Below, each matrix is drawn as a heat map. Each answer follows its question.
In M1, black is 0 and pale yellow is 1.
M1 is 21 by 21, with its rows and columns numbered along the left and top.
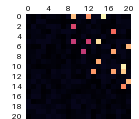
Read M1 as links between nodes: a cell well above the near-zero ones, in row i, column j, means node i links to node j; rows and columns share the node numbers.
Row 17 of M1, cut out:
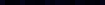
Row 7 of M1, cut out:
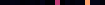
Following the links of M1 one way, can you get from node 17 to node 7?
no
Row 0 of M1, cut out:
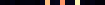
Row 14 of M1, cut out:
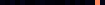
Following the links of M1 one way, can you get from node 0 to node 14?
yes
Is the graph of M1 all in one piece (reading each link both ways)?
no
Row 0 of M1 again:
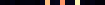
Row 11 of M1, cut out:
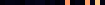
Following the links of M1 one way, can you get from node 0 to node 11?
no
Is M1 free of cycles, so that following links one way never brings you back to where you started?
yes
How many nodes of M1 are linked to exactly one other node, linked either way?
5
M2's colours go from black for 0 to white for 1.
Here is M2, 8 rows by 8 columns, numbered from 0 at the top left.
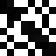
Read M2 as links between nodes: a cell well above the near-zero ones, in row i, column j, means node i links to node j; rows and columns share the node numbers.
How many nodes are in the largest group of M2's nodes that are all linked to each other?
5
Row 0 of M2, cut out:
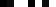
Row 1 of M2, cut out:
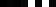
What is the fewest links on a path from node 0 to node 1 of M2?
3
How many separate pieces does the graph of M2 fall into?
1
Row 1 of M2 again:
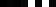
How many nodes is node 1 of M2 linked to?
2
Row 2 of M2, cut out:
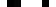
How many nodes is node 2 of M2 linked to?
5
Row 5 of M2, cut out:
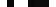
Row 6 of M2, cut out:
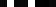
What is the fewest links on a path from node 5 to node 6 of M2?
3
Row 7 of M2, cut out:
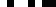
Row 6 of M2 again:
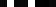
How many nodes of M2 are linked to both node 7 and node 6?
0
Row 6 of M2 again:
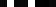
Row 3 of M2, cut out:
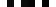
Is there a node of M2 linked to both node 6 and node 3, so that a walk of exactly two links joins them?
no
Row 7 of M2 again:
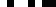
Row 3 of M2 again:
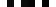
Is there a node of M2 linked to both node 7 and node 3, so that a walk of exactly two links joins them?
yes
